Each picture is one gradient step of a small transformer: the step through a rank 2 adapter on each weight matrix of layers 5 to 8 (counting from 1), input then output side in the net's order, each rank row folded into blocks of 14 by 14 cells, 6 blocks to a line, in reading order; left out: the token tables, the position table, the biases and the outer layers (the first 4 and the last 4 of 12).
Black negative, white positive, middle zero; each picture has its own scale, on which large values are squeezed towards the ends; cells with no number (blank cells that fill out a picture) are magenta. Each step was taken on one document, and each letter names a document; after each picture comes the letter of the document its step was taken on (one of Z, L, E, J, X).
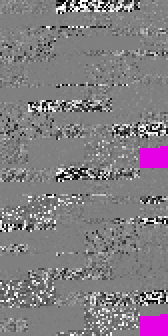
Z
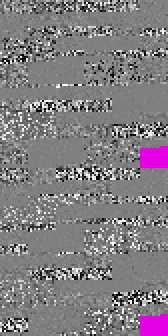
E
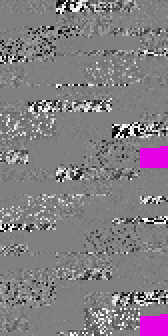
Z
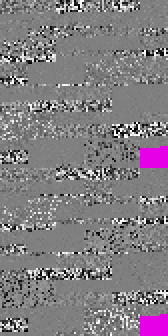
E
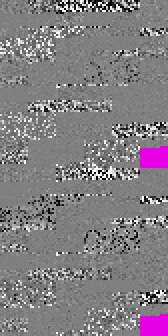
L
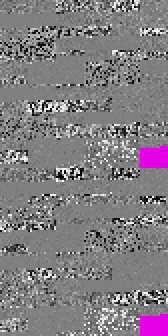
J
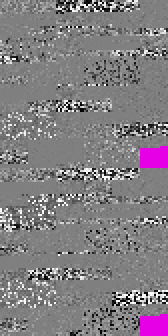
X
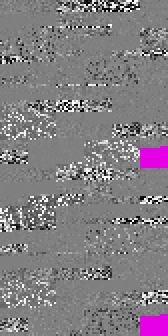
X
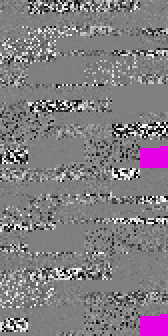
E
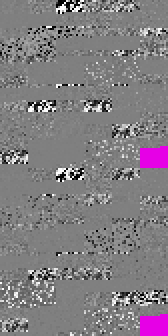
Z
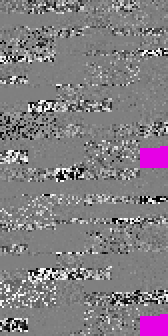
J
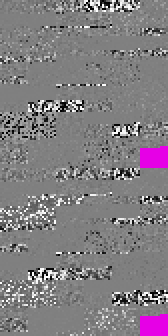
J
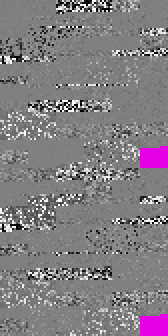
X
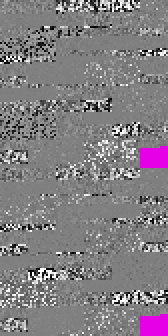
J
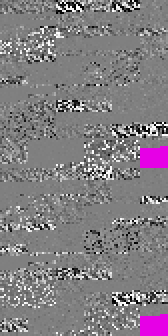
L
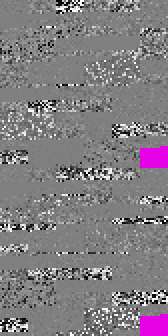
Z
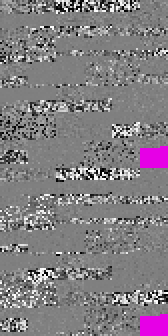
J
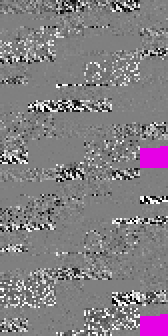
L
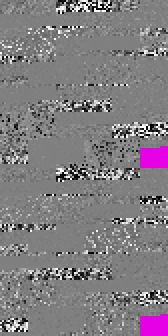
Z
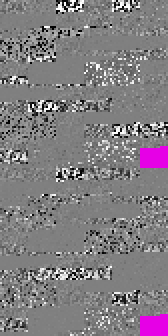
J
